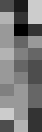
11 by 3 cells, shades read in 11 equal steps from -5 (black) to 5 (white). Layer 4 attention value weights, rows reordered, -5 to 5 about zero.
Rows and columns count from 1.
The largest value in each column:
3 2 3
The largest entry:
3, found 3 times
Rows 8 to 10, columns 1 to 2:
0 1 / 1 1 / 3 1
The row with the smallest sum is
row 3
